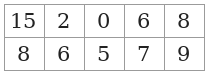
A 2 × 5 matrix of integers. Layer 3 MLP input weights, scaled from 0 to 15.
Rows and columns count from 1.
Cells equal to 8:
2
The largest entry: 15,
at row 1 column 1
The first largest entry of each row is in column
1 5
